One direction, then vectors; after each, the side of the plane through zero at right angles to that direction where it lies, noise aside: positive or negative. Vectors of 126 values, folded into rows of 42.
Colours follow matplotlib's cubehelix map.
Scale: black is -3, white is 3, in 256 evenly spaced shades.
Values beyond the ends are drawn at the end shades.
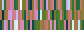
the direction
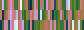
positive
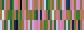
negative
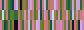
negative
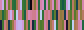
positive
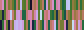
positive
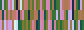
positive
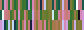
negative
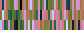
negative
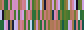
positive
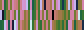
positive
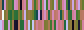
negative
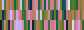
positive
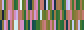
positive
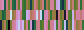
positive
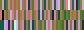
positive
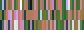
positive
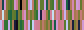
negative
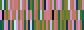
positive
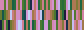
positive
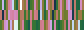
positive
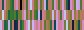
negative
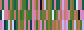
negative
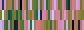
negative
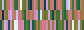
positive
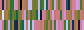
negative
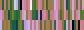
negative
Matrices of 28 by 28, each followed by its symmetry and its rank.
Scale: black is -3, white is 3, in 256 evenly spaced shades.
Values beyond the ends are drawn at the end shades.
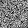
symmetric, full rank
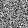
neither, full rank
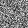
neither, full rank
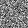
neither, full rank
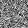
neither, full rank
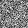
symmetric, full rank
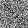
symmetric, full rank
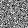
neither, full rank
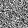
neither, full rank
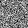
neither, full rank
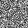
symmetric, full rank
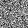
neither, full rank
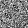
symmetric, full rank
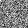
neither, full rank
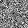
symmetric, full rank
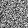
neither, full rank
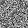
symmetric, full rank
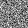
neither, full rank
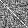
symmetric, full rank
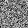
neither, full rank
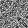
symmetric, full rank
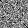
symmetric, full rank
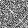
symmetric, full rank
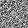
symmetric, full rank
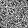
symmetric, full rank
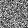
neither, full rank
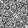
symmetric, full rank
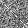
symmetric, full rank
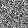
neither, full rank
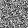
neither, full rank
